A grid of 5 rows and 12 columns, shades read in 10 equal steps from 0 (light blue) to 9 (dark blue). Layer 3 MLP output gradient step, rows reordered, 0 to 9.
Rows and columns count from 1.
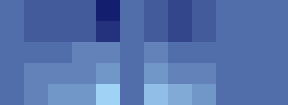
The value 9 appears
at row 1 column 5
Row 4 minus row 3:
0 -1 -1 0 -1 0 -1 -1 -1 0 0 0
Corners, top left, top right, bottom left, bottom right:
5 5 5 5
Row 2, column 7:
6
